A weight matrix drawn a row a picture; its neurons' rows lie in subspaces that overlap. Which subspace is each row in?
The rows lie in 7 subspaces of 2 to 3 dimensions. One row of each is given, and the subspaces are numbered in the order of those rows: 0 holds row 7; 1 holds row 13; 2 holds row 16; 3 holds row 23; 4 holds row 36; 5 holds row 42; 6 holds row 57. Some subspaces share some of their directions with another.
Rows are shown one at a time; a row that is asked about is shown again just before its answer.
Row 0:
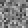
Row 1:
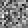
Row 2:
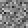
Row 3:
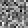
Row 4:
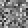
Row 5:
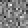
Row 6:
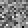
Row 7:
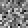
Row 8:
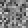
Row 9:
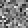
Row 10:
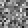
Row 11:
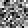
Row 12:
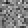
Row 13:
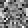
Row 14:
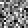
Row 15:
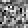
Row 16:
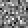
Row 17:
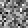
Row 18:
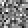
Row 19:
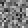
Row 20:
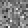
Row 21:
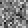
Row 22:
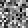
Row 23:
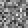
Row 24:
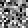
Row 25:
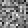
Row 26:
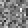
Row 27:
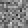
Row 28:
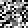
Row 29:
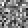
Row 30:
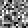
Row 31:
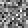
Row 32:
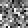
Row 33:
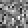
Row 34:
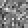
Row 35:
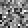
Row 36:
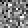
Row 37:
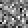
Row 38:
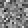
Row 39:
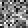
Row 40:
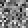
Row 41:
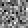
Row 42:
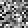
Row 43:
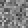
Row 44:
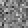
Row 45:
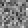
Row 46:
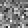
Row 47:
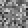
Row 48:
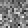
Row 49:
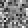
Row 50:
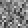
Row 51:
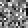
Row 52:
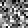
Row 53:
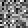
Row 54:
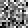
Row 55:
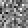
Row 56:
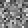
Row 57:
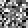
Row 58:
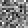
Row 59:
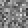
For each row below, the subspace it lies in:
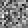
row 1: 5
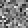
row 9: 5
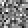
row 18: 4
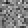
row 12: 3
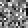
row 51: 4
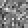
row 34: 2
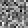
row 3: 1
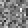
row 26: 2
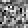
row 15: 2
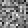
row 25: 1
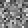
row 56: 1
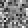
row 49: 1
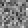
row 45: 2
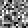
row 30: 5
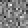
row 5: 4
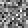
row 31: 3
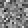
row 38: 1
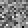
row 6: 5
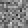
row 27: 3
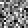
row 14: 6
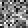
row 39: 0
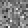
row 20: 4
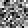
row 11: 1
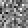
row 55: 4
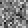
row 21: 0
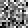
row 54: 1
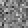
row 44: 5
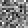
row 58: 1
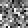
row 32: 4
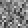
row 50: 0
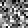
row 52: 0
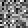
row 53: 0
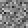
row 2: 6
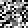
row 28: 5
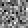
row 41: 2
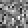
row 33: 2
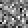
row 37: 2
